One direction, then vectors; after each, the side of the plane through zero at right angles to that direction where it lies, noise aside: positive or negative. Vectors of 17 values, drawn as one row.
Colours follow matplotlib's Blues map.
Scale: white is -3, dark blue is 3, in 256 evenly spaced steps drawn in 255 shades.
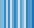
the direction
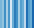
positive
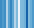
positive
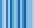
negative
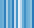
positive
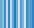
positive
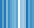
positive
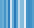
positive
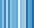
positive
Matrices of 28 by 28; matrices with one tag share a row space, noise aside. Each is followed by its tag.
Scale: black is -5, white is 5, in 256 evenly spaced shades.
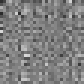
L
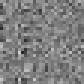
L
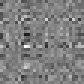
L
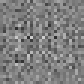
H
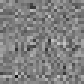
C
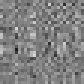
C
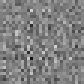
H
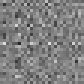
H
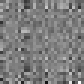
L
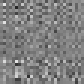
H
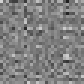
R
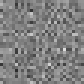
C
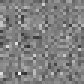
L
